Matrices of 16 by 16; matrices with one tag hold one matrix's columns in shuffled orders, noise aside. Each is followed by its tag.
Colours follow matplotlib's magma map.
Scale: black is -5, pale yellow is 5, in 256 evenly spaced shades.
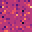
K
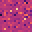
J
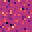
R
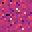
J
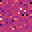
J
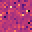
K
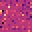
K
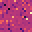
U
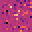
K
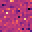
U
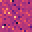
R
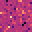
R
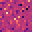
U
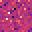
U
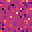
U
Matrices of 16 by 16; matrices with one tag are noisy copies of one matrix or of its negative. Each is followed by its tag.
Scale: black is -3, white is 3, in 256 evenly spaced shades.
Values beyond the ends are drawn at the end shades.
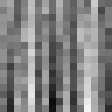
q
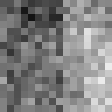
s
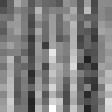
q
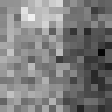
s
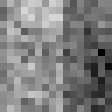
s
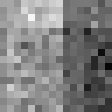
s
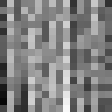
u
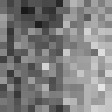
s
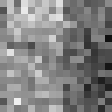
s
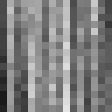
u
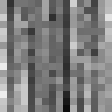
u
